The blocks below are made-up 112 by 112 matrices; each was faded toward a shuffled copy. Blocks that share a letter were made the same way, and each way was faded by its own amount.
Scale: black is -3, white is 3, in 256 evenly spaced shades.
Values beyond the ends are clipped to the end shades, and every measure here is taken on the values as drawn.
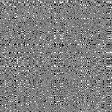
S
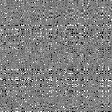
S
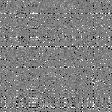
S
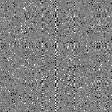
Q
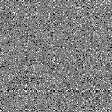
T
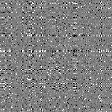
S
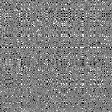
S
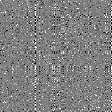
Q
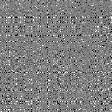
S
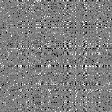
S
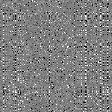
Q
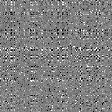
S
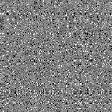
T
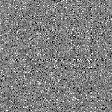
T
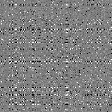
S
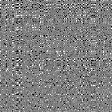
S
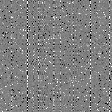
Q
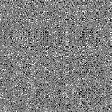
T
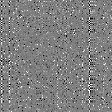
Q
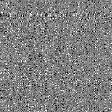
T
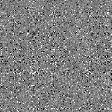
T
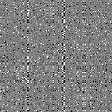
Q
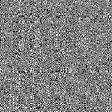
T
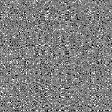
T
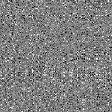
T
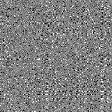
T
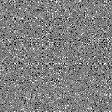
T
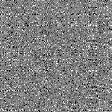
T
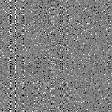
Q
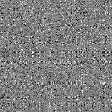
T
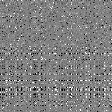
S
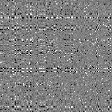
S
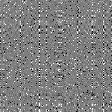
Q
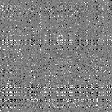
S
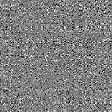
T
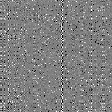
Q
